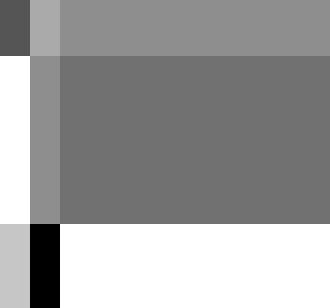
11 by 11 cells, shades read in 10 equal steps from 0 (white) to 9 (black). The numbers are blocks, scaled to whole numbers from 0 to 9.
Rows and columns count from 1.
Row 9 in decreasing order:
9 2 0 0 0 0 0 0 0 0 0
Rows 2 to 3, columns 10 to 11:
4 4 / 5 5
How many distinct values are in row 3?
3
